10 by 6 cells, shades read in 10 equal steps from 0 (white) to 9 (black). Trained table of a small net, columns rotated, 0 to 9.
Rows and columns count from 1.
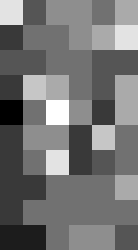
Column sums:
66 53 37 50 49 40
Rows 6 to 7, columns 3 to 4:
4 7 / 1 7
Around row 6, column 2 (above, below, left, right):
5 5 7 4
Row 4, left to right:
7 2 3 5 6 3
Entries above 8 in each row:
0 0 0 0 1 0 0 0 0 0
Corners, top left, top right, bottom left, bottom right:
1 3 8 6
